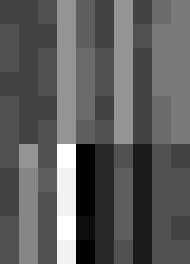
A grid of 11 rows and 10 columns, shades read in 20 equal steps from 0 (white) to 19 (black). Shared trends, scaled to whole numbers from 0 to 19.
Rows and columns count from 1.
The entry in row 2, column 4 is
8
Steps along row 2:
up same down up up down up down same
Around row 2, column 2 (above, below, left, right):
14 14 13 14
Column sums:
147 128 144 51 163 161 110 168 128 127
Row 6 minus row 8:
-1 5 1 7 -7 -3 -4 -3 -2 -3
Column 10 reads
10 10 10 10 10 10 14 13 13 14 13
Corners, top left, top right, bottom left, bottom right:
14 10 13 13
